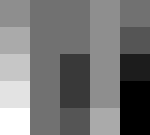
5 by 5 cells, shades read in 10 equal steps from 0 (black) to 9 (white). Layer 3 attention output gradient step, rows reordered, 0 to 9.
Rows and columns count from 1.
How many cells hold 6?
2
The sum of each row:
22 22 19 19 22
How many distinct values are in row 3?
5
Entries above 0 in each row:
5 5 5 4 4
